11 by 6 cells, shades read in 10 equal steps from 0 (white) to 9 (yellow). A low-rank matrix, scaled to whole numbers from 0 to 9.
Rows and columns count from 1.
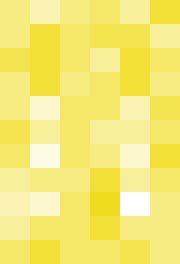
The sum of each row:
31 37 39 37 29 31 28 32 25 34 38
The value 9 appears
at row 9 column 4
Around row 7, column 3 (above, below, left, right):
6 5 1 5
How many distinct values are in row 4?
3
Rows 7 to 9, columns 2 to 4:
1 6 5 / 5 5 8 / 2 6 9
